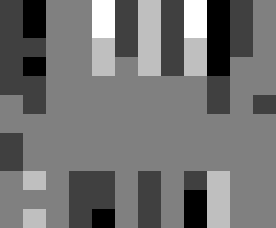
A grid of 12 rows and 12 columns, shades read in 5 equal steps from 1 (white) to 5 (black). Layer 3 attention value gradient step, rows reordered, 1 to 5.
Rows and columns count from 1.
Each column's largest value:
4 5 3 4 5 4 4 4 5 5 4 4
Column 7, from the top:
2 2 2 2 3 3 3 3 3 4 4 4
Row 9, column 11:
3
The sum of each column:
43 43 36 39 34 39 35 40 35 43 39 37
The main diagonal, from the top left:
4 5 3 3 3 3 3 3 3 2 3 3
